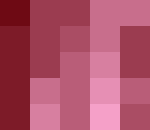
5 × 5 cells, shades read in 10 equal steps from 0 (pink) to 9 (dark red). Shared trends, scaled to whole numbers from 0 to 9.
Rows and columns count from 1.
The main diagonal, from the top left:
9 6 4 1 5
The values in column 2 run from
2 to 6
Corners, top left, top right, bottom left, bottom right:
9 3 8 5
